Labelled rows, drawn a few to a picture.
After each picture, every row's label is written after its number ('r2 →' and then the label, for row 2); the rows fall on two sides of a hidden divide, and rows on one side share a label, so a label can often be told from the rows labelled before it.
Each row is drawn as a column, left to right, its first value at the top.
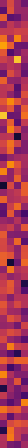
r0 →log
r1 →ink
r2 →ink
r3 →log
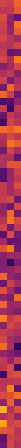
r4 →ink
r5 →ink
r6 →ink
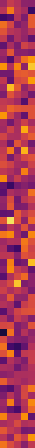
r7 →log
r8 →log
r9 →ink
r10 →ink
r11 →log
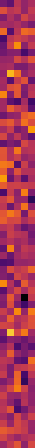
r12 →ink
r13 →ink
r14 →ink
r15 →ink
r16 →ink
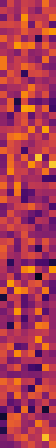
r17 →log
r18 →ink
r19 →ink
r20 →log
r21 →ink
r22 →ink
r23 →ink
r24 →ink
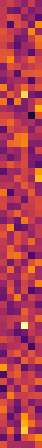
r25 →log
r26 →ink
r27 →log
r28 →ink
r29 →ink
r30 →log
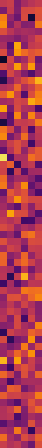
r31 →log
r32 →ink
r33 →log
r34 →log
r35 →log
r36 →log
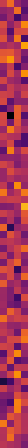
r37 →ink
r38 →ink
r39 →log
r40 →ink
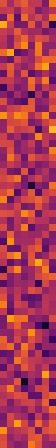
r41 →log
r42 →ink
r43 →ink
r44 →ink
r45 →log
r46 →log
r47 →log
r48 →ink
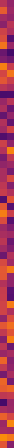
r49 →ink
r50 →ink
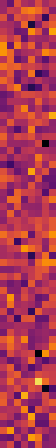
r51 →log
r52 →log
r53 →log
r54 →log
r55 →ink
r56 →log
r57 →log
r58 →log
